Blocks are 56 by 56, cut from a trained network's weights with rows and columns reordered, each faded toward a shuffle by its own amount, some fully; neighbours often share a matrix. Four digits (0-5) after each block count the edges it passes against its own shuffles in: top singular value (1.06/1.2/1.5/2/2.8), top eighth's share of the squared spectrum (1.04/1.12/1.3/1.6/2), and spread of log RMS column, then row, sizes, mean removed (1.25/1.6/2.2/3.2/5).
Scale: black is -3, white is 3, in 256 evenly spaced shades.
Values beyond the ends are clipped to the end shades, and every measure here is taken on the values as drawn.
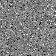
0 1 0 0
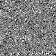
2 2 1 1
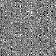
2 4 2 2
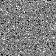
1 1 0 0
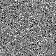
1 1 0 0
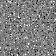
1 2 1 1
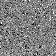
0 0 0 0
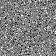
0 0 0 0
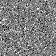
2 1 0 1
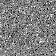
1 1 0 1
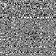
3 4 0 3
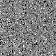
2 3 1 2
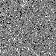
0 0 0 0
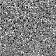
2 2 0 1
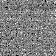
1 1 0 0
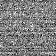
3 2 0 0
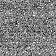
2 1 0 0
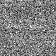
0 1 0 0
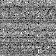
3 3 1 1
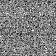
1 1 0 0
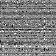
4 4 2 2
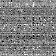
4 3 2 1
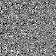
2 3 2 2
